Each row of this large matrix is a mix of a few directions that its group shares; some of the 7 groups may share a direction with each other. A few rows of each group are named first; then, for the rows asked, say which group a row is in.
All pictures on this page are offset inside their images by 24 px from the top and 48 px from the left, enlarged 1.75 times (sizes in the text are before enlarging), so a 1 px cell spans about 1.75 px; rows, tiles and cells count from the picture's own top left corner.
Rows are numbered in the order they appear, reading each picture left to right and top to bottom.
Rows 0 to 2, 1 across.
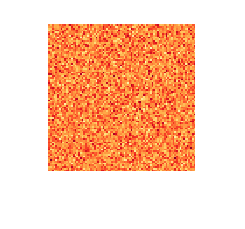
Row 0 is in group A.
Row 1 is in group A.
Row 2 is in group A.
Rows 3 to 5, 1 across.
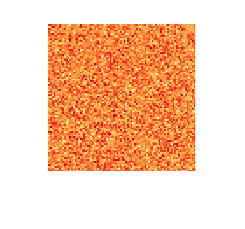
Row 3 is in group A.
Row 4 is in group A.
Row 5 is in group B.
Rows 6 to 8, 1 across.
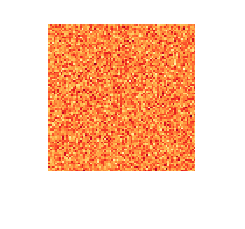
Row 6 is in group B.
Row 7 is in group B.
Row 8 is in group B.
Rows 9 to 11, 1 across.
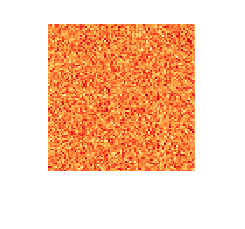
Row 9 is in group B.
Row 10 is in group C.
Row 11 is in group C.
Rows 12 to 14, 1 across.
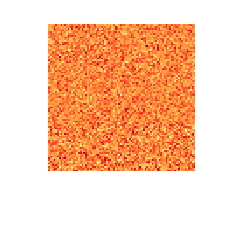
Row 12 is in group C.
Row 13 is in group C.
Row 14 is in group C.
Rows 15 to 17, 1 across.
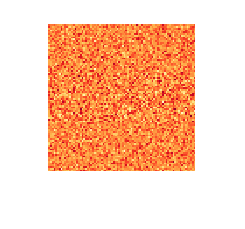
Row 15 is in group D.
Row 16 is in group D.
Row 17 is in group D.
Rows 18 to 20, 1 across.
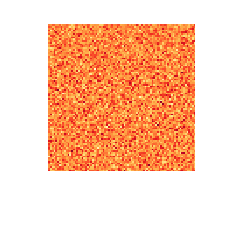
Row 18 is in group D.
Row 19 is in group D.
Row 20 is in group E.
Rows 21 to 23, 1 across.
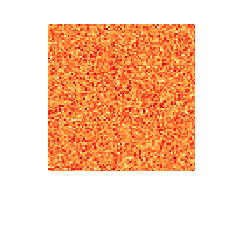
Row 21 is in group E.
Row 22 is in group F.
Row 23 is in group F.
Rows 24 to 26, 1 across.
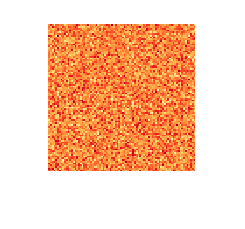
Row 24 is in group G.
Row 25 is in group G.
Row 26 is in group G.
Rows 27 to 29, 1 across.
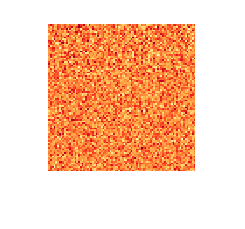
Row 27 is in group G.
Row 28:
F
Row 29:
A
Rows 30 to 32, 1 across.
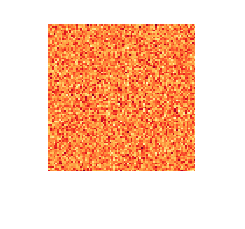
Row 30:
G
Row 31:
A
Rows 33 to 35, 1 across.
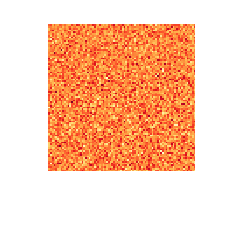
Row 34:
E
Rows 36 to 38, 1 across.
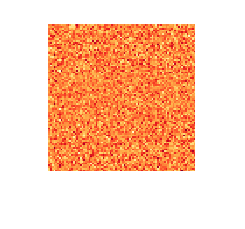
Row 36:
D
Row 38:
D
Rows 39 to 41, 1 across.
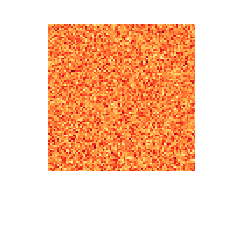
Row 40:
C
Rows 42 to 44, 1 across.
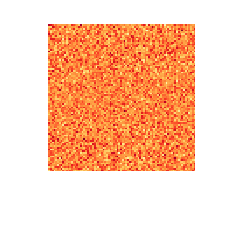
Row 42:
A
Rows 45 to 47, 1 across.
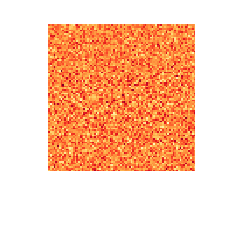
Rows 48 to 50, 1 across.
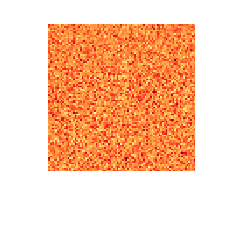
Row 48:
A
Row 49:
B
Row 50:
C
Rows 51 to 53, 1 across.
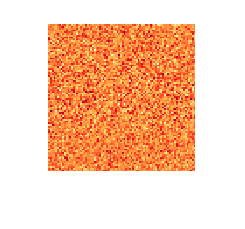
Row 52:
A
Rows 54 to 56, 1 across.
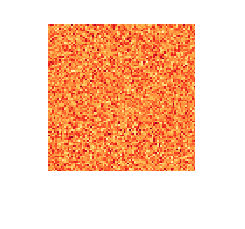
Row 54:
F
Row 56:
B
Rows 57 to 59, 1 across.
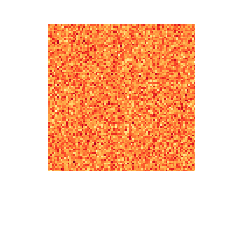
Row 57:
C
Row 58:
G
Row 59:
B
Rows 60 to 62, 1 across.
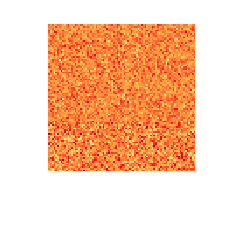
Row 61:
D
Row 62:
G
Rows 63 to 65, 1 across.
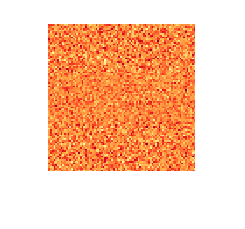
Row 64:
G
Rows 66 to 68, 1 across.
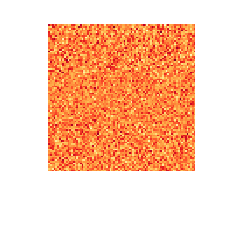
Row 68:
G
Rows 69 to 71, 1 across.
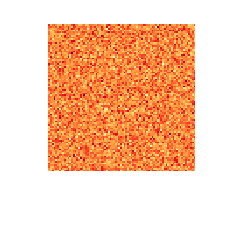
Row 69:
E
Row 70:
C
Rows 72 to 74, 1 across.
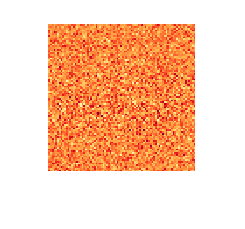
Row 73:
C
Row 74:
B
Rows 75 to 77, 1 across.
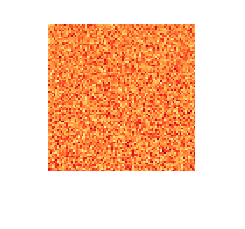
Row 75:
C
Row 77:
G
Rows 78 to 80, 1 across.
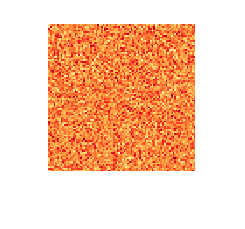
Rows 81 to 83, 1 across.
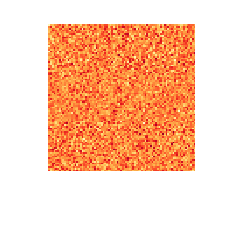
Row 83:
B
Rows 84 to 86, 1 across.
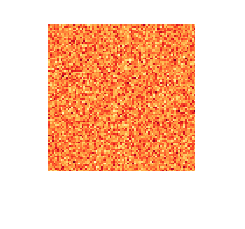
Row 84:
F
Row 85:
A
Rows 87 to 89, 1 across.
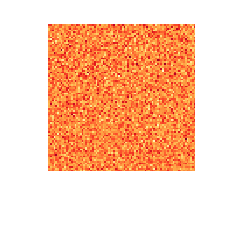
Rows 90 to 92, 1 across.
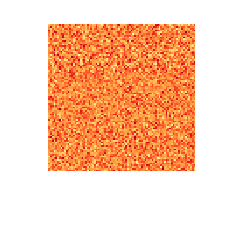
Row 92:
E
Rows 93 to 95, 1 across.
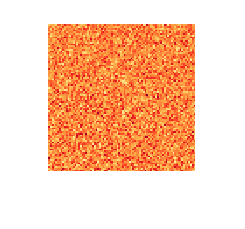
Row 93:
A
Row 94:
C
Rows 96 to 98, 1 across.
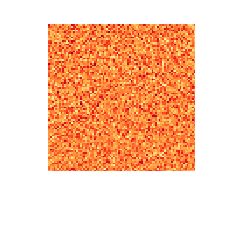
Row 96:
E
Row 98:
F
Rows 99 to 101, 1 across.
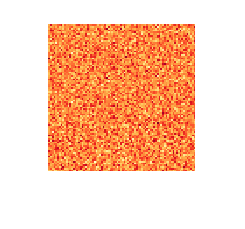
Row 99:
E
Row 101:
B
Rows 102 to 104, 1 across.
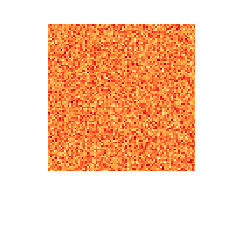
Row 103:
E
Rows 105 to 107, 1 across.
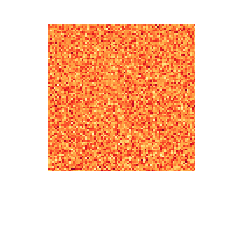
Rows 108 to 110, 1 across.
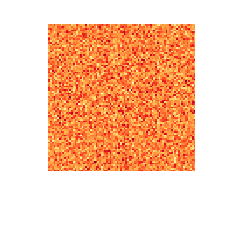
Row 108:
C
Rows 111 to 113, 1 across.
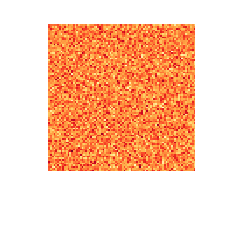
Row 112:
F
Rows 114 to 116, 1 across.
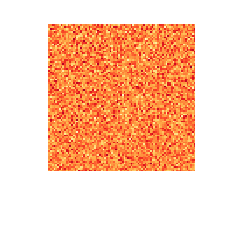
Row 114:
B
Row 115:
D
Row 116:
C
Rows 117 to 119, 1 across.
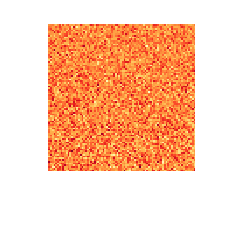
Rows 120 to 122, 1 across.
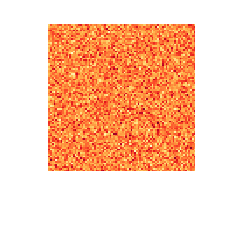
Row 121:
D
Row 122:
A
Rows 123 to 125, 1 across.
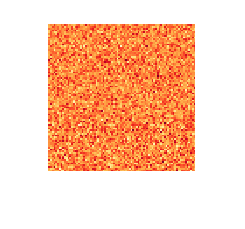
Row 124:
G
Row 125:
A
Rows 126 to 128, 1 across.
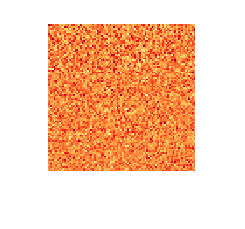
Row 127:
C
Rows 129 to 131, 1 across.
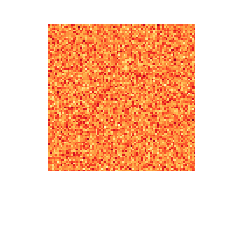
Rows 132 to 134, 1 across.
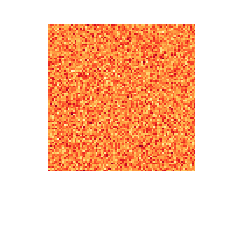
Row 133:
G
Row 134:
D
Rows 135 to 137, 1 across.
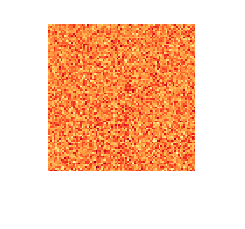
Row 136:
A
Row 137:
B
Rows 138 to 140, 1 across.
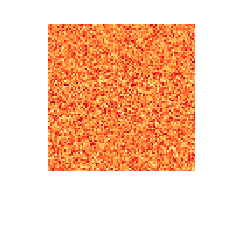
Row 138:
A
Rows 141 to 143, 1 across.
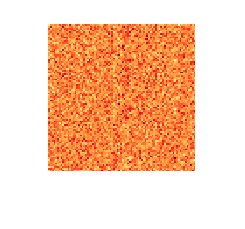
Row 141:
D
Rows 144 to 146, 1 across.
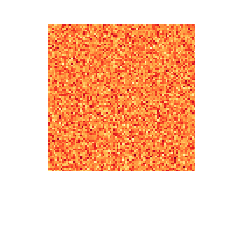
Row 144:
A
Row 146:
B
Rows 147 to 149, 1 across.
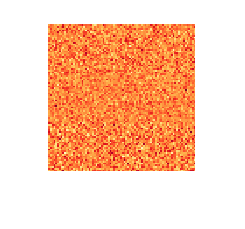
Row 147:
A
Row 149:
A
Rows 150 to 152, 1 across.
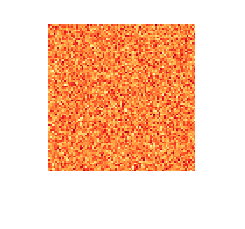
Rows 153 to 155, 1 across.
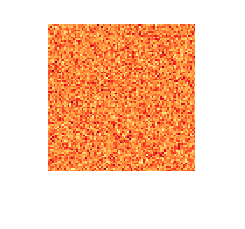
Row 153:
G
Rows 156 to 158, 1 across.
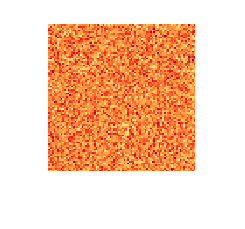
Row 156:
G
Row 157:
E
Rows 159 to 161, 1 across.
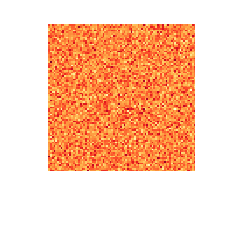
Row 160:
D
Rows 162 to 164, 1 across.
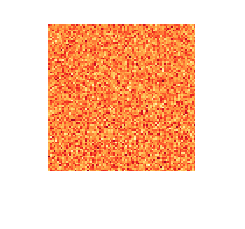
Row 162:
E
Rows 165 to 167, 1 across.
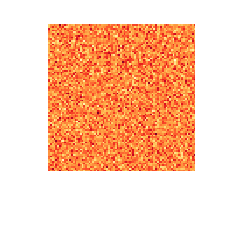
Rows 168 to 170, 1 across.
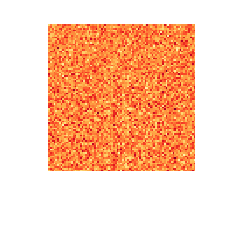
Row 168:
A
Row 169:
D
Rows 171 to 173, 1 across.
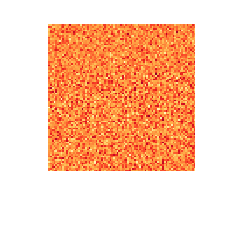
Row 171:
A
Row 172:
E
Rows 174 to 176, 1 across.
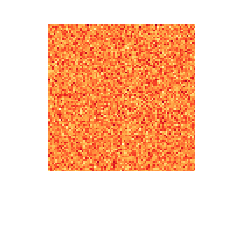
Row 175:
D
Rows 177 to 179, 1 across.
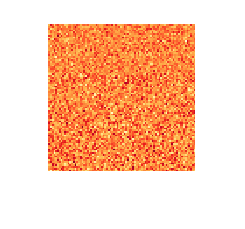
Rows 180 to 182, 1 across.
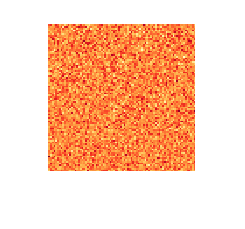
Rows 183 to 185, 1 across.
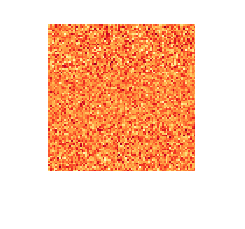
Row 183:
B
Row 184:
C
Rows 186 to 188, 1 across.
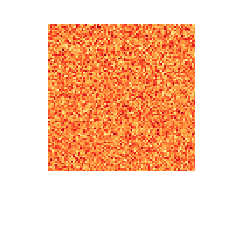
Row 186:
D
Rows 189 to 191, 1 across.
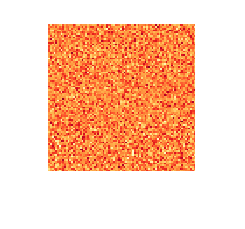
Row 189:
E
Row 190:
D
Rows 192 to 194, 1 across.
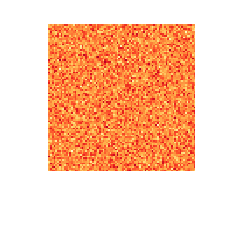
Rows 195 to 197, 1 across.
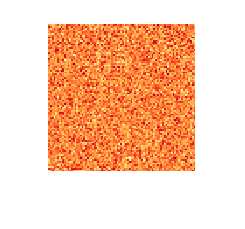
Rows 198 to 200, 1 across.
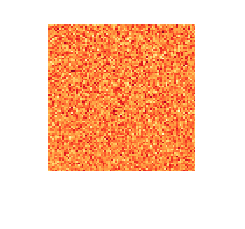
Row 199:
A
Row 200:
B
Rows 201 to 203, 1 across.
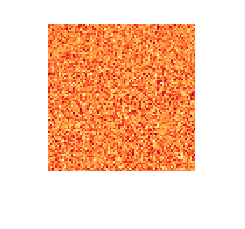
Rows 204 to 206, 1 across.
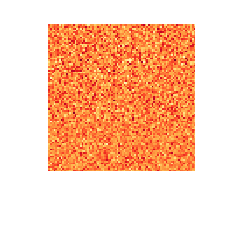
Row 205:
B
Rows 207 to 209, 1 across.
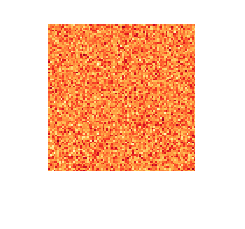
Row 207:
C
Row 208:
E
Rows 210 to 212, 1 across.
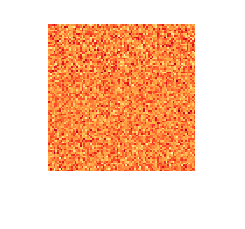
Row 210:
D
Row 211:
A
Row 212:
D
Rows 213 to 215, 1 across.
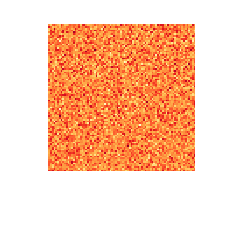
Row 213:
A
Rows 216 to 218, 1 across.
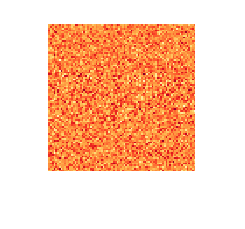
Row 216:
D
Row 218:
D
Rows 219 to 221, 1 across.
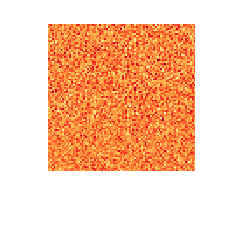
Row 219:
E
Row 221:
A
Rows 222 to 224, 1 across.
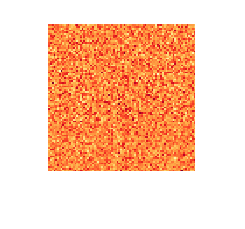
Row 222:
D
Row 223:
B
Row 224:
D
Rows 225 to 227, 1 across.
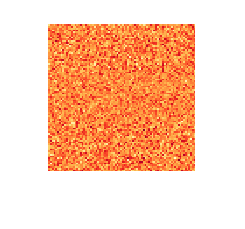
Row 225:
E
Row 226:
D
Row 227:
D
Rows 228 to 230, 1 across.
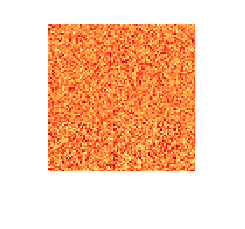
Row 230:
A
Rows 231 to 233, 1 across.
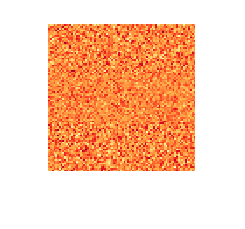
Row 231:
F
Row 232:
D
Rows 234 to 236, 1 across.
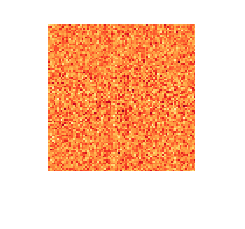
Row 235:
B
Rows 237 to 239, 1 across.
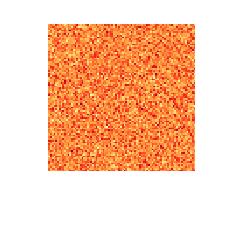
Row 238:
G
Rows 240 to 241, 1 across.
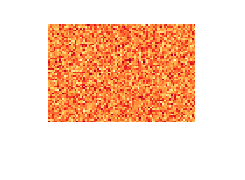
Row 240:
F
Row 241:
D
